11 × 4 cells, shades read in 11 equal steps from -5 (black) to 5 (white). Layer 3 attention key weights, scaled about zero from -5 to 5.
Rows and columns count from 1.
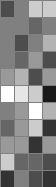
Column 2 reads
0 0 -2 -1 2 4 1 1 1 -1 0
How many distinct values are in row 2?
2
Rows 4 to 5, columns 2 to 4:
-1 1 -2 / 2 -2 1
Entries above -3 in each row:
4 4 4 4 4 3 4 3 3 4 2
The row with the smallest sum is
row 11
